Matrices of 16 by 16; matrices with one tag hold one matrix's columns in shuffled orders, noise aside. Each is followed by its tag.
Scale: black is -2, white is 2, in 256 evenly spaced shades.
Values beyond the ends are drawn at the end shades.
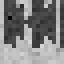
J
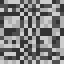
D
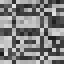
D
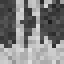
J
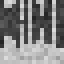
J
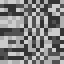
D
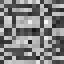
D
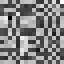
D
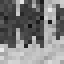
J
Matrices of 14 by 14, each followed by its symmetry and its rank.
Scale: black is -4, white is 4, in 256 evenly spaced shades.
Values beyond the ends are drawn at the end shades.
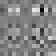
neither, rank two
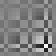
symmetric, rank one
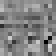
neither, rank three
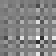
symmetric, rank one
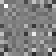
symmetric, rank three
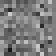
neither, rank three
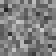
neither, full rank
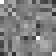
symmetric, rank three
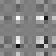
symmetric, rank one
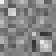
symmetric, rank three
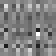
neither, rank two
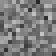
neither, full rank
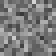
neither, full rank
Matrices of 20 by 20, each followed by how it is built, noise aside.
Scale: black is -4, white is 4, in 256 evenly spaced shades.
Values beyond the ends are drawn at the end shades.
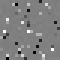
sparse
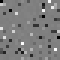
sparse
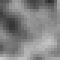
smooth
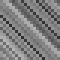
Toeplitz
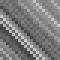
Toeplitz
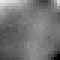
smooth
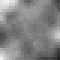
smooth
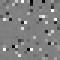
sparse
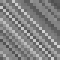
Toeplitz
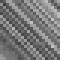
Toeplitz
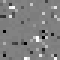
sparse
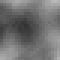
smooth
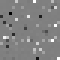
sparse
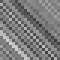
Toeplitz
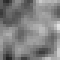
smooth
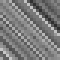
Toeplitz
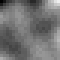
smooth
